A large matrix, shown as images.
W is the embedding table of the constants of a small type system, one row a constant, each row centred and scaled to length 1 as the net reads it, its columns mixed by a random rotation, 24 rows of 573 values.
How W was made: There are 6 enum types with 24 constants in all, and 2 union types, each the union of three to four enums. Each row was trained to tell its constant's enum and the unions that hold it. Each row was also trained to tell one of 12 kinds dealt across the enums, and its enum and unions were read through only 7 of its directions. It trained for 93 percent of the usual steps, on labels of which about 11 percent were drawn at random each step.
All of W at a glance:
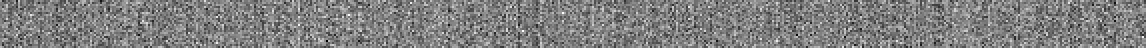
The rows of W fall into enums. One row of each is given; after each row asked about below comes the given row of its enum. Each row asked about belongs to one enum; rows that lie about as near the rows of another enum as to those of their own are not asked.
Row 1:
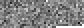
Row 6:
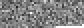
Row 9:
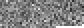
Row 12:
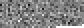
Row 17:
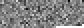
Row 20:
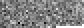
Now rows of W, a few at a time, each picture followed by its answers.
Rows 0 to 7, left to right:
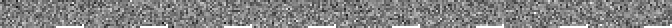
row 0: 9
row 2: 20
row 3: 9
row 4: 12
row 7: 17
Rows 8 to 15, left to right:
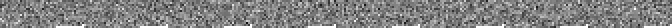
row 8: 12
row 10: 6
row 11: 17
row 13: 20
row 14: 17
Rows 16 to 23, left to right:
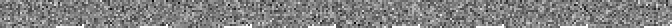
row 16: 20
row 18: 1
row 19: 12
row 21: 12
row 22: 9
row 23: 1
